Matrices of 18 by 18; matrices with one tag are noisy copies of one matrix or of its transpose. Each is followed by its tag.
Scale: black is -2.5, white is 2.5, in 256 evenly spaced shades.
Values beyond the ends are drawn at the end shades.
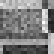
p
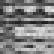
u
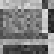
p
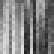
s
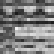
u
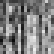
u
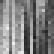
s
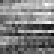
s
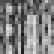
u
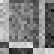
p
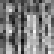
u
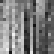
s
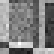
p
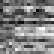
u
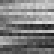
s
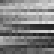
s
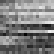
s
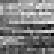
s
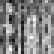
u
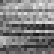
s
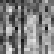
u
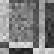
p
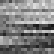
s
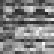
u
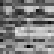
u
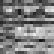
u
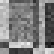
p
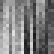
s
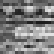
u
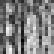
u
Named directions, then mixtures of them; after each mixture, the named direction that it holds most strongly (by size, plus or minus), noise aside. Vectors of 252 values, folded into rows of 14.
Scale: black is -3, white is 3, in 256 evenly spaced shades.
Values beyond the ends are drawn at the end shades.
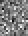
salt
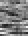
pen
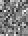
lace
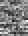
pen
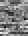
pen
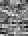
pen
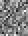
lace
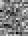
lace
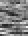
pen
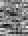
pen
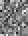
lace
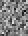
lace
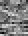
pen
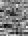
pen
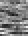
pen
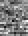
pen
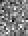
salt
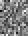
lace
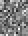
lace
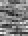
pen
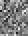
lace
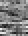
pen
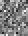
lace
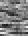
pen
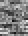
pen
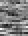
pen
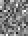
lace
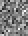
lace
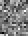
lace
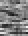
pen
